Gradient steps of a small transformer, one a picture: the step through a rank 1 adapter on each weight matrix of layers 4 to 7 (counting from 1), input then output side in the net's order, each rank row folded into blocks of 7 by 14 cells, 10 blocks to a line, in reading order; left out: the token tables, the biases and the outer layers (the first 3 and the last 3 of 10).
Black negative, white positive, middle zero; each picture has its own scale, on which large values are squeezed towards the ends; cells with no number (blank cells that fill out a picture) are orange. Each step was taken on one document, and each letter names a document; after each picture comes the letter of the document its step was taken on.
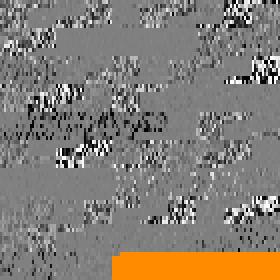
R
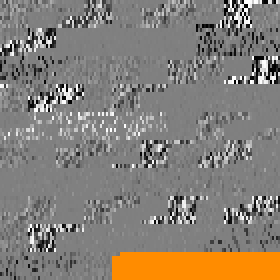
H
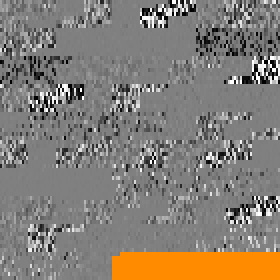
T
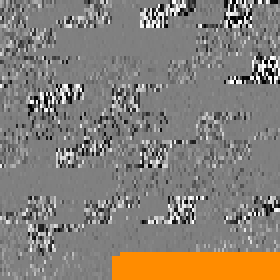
R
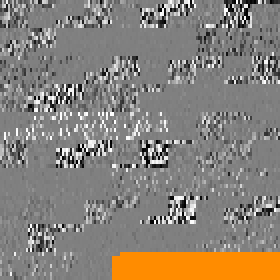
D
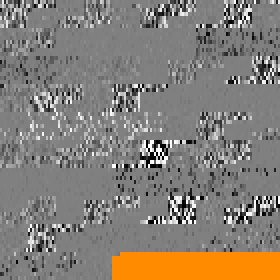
D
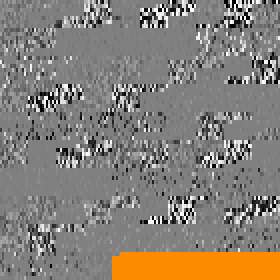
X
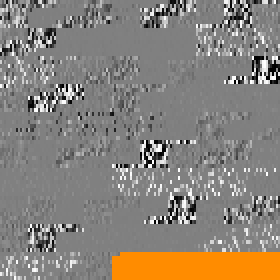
H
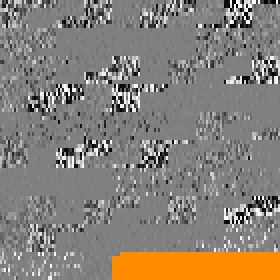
X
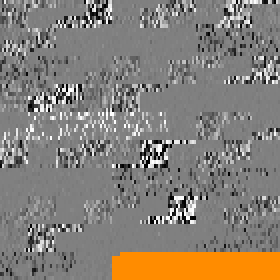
D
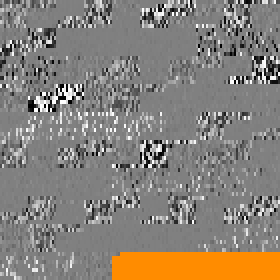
H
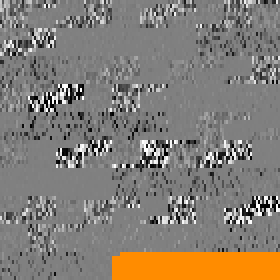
T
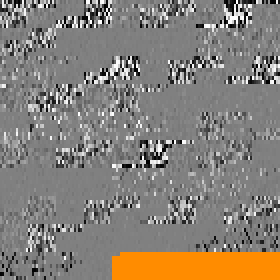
D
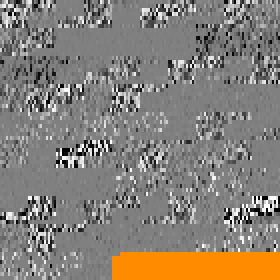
R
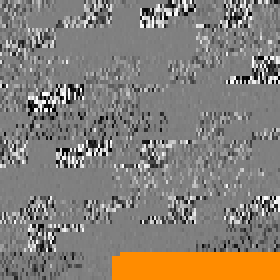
R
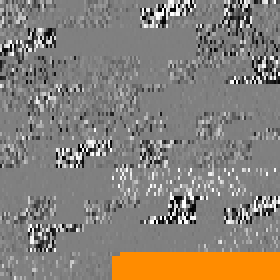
H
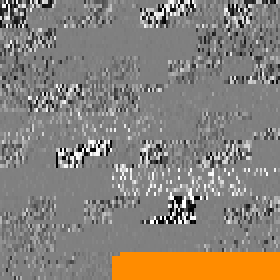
H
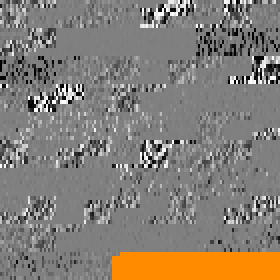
H
